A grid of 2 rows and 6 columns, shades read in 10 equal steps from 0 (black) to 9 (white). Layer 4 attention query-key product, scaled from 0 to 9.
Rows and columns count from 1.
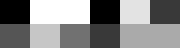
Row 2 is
3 7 4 2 6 6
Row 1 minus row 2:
-3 2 5 -2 2 -4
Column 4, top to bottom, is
0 2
